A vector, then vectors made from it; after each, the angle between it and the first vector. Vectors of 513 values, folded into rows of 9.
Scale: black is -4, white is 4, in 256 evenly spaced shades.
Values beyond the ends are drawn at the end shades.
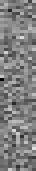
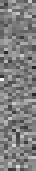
nearly opposite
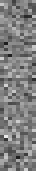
partly aligned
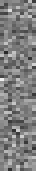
nearly opposite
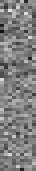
partly opposed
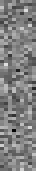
orthogonal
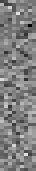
partly opposed
